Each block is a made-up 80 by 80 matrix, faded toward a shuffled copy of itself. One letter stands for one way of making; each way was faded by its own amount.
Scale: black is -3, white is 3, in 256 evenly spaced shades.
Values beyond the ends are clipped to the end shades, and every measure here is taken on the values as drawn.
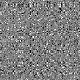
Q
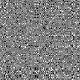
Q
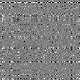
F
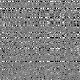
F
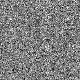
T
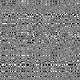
F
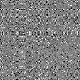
Q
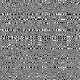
F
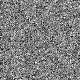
T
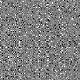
Q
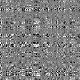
F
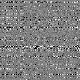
F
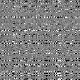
F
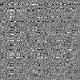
F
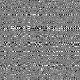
F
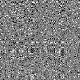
Q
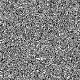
T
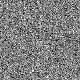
T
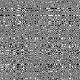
F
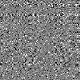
Q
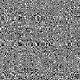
Q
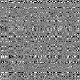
F
